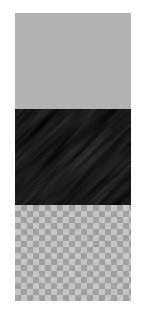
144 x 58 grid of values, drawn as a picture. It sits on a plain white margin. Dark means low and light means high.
The table splits into 3 rows of 1 panel. Panel 1,1: high, flat. Panel 2,1: very low, slanting up to the right, faint in contrast. Panel 3,1: high, checkered.
